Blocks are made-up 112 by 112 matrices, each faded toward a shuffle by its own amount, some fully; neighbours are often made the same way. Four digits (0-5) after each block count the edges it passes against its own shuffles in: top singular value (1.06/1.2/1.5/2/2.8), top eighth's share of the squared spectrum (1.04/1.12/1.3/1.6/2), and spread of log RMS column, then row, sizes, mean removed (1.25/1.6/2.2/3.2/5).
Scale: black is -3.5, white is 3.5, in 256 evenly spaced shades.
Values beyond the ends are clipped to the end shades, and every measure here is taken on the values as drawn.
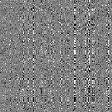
5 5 4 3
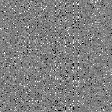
4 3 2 1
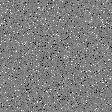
0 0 0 0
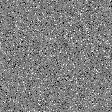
2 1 0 0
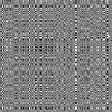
5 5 4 4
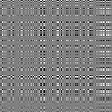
5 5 5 5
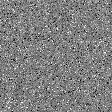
2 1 0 0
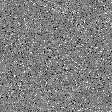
2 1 0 0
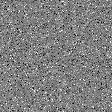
3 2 0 0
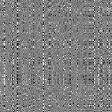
5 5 4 3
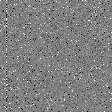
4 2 1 0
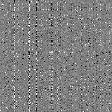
5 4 3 2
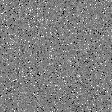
2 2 0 0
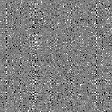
5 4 3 2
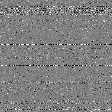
3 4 0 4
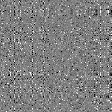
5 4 3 2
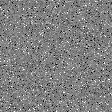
2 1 0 0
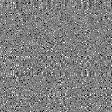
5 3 2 2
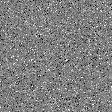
2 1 0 0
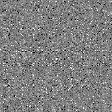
4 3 2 2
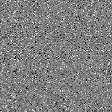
4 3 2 2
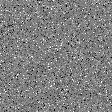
0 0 0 0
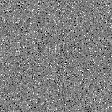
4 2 1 1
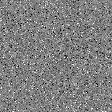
3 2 0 0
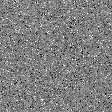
2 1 0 0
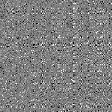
5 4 3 3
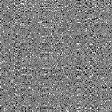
5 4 3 3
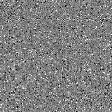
4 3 1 1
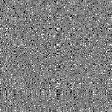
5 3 2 3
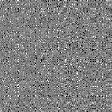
5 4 3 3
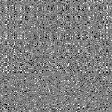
5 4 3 3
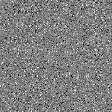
4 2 1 1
